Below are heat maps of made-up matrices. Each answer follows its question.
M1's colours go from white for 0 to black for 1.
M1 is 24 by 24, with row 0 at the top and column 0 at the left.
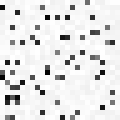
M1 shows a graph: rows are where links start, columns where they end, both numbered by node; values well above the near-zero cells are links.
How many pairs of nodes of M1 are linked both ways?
1
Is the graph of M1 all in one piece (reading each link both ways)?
yes
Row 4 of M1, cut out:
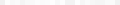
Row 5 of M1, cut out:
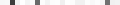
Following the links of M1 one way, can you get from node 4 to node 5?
no
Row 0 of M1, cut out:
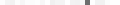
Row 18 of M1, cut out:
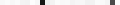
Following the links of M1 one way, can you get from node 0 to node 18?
yes
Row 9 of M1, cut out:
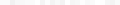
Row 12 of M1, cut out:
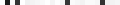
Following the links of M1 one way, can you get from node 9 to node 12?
no
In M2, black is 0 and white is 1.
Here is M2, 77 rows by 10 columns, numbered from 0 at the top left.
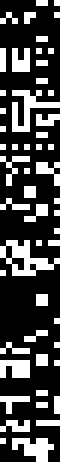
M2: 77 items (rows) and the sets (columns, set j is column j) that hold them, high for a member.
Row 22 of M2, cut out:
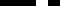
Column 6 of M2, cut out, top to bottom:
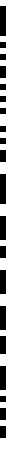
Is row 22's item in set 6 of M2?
yes
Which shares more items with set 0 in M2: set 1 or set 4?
set 4
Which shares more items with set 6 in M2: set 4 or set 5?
set 4
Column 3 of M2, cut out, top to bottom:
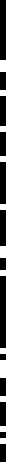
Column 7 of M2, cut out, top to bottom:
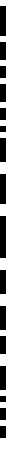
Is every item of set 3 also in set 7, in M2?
no
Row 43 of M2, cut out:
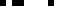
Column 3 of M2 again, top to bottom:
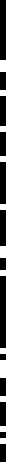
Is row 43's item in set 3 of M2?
no
